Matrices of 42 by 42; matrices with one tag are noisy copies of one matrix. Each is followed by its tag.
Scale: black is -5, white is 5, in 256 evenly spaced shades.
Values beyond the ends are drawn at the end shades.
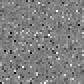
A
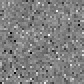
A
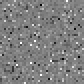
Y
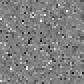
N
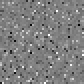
A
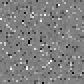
N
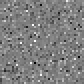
Y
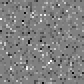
N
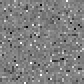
Y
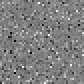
A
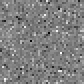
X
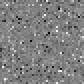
X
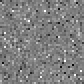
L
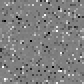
X
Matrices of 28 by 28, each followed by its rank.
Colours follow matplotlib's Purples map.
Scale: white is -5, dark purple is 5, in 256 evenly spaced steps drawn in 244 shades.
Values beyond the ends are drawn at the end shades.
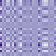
one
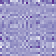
three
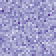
full rank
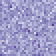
full rank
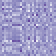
three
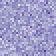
full rank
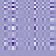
one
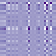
one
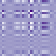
one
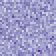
full rank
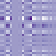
one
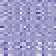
three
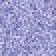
full rank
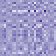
three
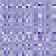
three
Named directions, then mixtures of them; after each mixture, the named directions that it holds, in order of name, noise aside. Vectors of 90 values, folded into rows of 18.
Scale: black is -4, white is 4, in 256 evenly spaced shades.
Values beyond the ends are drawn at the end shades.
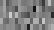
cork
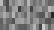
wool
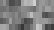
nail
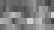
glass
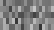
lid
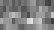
glass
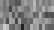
lid, nail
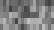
glass, lid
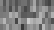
glass, lid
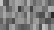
wool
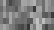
cork, nail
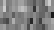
cork, glass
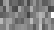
glass, wool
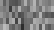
lid, nail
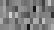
cork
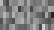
wool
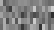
lid, wool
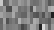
lid, wool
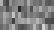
glass, wool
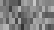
lid, nail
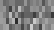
cork, lid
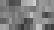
nail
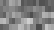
glass, nail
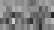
glass, lid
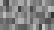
wool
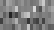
cork, glass
